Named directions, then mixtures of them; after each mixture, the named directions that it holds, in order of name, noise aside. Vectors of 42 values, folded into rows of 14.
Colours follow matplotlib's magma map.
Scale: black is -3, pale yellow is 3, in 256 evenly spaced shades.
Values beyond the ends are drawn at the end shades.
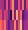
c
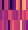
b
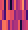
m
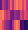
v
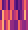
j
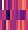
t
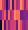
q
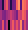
b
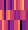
m, v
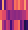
t, v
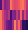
c, v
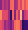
c, v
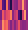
b, j, m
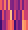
c, v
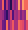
b, t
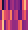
b, j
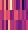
b, m, t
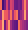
j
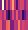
b, c, t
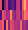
b, j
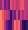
c, v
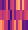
b, c, v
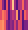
c, j, v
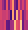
c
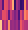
j, m, q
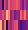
q, t, v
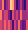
b, c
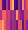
c, j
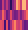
b, t, v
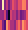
t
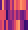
q, t, v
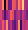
m, t
